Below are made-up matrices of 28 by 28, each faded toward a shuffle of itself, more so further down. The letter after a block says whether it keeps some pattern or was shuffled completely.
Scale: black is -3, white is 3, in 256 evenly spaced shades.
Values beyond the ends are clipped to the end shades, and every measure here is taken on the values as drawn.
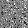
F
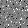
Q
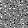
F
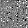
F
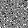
Q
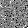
Q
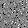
Q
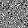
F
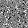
Q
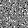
Q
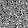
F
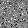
Q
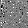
F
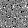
Q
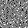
Q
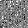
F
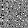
F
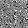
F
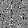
F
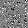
F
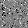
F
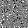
F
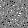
Q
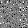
F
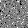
Q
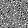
Q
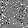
F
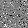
Q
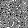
Q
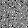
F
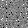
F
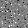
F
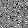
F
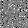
F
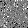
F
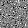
Q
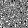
Q
